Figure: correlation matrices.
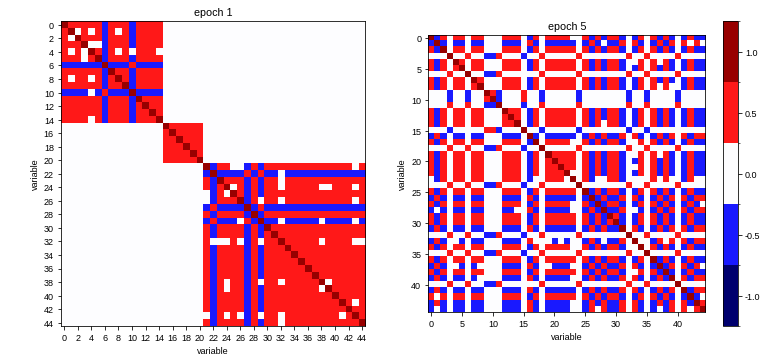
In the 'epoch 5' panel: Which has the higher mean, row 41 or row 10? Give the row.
10
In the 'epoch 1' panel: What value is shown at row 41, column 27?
-0.5
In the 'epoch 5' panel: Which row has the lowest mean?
1
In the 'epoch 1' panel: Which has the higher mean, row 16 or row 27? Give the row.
16
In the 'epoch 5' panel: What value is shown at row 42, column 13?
0.5
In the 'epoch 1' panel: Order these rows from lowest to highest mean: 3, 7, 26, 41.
3, 7, 26, 41
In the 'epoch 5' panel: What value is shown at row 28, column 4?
-0.5
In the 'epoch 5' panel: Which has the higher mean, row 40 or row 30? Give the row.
30
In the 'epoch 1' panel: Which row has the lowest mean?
27
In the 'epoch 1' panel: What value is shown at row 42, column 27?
-0.5
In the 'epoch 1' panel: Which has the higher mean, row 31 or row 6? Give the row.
31
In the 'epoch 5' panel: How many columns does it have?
45
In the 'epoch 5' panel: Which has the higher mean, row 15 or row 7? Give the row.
7
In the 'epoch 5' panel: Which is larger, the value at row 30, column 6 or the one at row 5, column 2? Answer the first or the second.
the second
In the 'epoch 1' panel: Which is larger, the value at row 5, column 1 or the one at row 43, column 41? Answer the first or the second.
the first
